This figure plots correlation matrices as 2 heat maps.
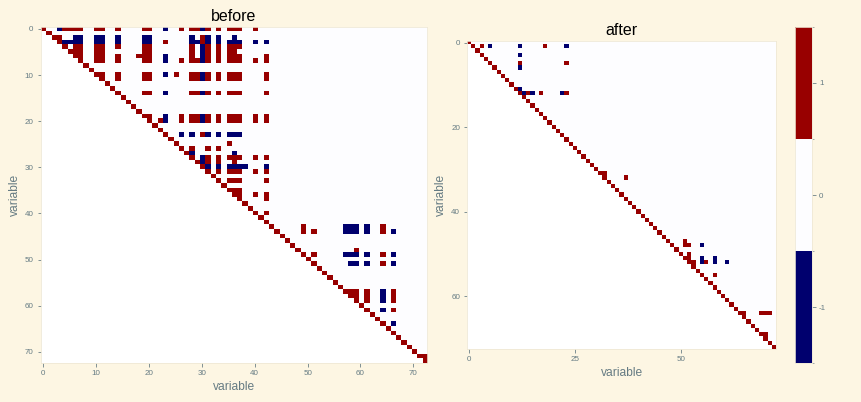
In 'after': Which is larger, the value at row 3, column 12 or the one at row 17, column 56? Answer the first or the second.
the second
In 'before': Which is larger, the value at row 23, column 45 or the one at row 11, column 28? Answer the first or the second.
the second
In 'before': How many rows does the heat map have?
73
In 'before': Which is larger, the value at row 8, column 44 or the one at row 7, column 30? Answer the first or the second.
the first
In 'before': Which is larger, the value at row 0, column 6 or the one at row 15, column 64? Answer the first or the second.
the first
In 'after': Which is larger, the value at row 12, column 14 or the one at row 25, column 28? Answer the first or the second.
the first
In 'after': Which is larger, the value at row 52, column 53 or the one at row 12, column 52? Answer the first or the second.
the first
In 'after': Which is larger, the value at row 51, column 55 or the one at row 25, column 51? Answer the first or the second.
the second
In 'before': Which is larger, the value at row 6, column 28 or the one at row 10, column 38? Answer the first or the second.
the first
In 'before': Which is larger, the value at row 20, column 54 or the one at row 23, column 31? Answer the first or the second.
the first
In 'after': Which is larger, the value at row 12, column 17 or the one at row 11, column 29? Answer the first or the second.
the first
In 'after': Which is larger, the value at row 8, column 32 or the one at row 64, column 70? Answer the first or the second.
the second
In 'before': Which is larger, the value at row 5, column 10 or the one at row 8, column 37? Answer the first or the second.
the first
